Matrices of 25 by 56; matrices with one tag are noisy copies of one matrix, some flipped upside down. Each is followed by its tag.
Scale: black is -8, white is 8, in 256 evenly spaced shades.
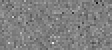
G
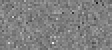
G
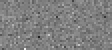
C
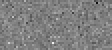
G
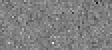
G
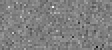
G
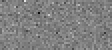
C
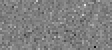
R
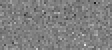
R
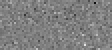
R
